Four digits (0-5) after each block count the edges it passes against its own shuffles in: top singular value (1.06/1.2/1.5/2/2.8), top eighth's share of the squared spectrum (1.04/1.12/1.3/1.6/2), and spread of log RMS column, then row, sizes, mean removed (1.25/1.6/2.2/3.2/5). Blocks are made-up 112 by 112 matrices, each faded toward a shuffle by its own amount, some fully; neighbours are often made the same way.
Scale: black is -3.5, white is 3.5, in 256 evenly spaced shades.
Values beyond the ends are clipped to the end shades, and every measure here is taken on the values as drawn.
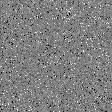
0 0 0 0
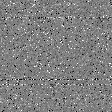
2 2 0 2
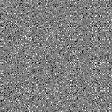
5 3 2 2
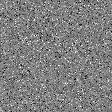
0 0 0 0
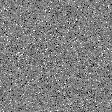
0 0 1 0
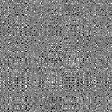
5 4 3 3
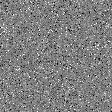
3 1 0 0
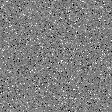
1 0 0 0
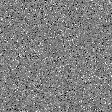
2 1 0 0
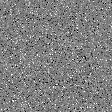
1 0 0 0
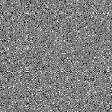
4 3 1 2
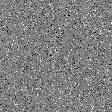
3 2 0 0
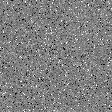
0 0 0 0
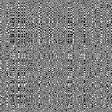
5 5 4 3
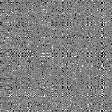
5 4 3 3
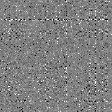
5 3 2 2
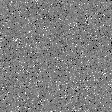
1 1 0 0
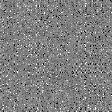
4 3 2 2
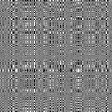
5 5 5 4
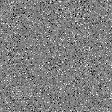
3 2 1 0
